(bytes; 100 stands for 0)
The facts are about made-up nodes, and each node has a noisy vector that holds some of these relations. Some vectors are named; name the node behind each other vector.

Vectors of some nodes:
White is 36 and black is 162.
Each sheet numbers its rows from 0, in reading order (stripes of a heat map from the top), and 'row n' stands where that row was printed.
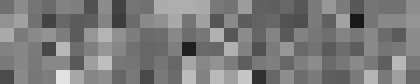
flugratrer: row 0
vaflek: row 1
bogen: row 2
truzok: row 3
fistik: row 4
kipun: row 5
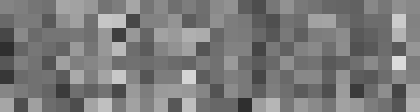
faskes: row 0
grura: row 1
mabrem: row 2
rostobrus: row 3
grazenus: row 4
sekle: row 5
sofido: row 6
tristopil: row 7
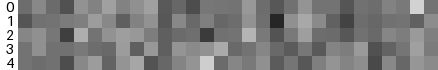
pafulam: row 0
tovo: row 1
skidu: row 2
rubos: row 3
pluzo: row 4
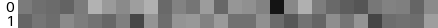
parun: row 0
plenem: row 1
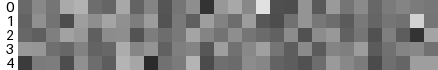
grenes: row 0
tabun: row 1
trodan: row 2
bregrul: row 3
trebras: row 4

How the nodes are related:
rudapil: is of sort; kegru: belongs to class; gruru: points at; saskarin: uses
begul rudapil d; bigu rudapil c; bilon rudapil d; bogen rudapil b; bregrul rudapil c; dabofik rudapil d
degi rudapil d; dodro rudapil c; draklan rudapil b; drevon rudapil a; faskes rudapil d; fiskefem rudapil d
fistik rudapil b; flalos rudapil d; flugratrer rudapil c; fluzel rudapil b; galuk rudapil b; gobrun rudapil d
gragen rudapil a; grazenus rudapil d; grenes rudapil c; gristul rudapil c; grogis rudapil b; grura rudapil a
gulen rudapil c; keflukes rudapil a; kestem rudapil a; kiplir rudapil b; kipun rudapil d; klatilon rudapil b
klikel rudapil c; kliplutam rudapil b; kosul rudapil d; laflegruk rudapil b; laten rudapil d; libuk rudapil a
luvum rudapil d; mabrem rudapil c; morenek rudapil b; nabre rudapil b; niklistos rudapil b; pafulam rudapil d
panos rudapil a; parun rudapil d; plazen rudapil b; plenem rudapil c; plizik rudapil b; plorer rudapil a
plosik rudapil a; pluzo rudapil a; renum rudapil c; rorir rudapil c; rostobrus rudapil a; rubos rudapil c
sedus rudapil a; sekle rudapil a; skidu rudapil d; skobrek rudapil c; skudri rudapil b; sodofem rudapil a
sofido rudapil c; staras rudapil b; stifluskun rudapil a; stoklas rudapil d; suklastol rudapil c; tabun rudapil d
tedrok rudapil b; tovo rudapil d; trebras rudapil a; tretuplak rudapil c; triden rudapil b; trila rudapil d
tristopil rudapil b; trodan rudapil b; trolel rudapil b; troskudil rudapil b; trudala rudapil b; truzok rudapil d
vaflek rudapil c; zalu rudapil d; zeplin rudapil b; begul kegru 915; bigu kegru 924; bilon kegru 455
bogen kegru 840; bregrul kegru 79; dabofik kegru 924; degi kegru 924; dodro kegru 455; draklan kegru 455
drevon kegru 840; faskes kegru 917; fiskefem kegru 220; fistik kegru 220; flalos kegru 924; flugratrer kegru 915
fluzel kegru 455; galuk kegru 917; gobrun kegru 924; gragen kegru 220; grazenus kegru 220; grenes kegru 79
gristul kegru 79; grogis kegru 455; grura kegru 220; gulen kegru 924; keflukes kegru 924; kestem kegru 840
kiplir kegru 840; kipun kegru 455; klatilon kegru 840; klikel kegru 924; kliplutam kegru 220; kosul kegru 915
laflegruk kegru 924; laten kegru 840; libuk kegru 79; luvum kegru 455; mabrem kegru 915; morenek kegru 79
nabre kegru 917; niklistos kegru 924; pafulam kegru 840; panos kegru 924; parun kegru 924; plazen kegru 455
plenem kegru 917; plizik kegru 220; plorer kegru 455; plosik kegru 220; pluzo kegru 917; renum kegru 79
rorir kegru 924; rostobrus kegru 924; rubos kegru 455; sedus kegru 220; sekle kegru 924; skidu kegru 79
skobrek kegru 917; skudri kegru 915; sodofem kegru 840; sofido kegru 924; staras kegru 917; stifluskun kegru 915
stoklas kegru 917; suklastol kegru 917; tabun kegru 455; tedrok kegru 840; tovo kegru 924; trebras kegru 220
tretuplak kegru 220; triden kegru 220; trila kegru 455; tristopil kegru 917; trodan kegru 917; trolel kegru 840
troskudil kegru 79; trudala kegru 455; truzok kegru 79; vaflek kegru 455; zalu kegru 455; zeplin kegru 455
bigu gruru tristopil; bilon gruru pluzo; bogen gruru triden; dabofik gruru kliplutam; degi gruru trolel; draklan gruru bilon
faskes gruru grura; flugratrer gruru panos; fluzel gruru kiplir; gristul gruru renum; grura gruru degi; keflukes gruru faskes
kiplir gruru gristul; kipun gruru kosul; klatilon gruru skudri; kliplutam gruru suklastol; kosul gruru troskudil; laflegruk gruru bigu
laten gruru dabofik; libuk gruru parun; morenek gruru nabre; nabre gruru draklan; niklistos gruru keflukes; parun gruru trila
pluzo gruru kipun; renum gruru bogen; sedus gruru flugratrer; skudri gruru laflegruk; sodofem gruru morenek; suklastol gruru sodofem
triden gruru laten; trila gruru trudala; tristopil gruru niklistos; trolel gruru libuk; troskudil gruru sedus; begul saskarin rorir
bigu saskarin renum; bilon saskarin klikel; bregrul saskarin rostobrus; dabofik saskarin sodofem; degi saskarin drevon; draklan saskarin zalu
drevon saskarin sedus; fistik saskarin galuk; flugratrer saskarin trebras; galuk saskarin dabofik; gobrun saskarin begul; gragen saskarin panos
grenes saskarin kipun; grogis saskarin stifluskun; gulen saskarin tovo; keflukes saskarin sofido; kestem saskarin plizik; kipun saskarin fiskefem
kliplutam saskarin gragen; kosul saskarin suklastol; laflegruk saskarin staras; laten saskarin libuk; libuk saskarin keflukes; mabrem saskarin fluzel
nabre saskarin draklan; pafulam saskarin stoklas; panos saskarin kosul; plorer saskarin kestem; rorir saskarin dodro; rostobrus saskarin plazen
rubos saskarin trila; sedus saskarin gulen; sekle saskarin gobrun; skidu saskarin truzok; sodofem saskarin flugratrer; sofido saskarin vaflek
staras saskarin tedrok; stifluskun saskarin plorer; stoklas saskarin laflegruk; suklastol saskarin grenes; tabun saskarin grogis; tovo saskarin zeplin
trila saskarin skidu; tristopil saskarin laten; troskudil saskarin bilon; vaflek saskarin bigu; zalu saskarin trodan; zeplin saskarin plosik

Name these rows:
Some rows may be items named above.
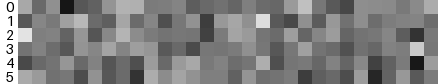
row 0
laten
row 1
grenes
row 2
morenek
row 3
pafulam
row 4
klikel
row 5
bigu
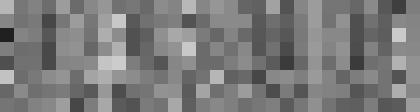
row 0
draklan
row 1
sodofem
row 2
stifluskun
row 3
pluzo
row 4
drevon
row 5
trolel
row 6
tretuplak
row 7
plizik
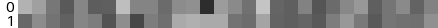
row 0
gristul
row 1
flugratrer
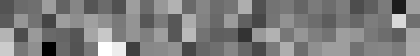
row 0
klikel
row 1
tabun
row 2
tristopil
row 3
libuk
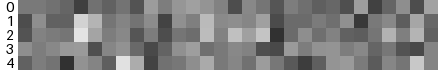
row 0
sofido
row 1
kosul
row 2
kipun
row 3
zeplin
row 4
sedus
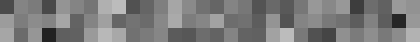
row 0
plorer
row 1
fluzel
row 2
laten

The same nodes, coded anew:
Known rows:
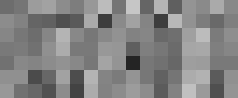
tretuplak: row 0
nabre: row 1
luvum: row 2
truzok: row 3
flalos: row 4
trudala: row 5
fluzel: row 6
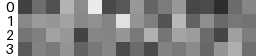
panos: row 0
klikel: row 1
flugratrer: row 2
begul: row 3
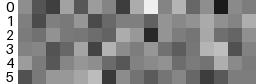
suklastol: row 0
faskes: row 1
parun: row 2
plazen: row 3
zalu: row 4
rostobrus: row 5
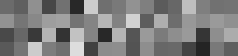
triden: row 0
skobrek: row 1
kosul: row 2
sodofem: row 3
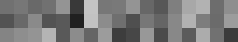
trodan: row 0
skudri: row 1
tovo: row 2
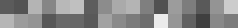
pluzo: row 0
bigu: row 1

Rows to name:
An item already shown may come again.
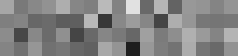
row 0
dodro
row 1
nabre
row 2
faskes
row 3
parun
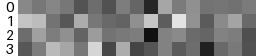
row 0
degi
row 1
vaflek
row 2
pafulam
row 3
drevon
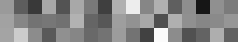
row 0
suklastol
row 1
bilon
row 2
sofido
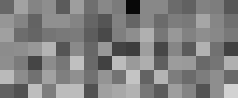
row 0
pafulam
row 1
skidu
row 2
trila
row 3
tovo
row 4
kipun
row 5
bregrul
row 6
pluzo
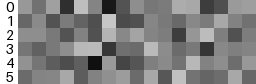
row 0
libuk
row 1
fistik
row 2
morenek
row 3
plorer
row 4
tristopil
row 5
mabrem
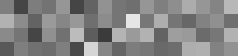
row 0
faskes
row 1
rubos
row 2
kipun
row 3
plizik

